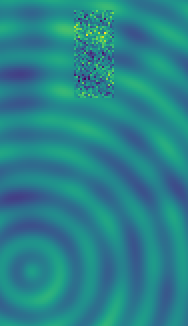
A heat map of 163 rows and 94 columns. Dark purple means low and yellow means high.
Odd rows or columns: none. Odd patch: rougher, in the top middle. Ninth with the highest average: top middle. Roughest part: top middle. Rings: centred on the bottom left.
